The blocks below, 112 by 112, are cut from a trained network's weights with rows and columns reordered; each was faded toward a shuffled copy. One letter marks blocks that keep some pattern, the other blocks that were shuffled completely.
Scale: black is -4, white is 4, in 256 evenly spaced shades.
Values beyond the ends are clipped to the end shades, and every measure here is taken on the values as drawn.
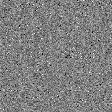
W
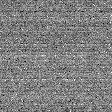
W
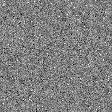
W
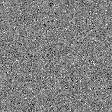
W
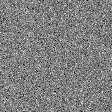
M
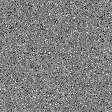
M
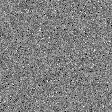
M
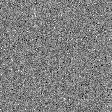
W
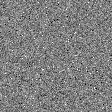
M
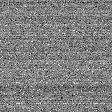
W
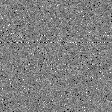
W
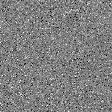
W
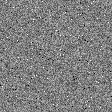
M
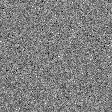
M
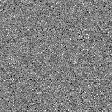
W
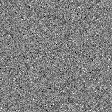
W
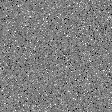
M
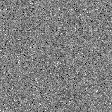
W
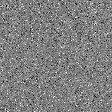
W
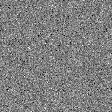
W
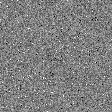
M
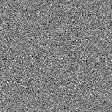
W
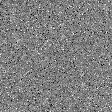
M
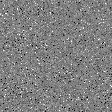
W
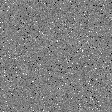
M
